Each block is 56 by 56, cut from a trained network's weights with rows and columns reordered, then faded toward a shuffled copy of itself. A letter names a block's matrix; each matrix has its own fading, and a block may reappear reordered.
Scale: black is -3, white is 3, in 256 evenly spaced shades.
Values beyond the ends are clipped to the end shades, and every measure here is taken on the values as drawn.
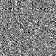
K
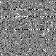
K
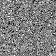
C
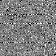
K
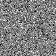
C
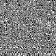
K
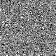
C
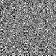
K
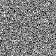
C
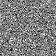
C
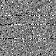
K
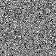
C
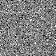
C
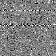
K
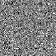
K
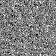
C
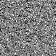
C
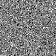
C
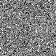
C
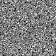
C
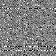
K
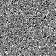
C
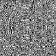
K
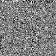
K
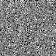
K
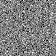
C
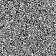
C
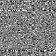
K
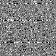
K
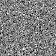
C
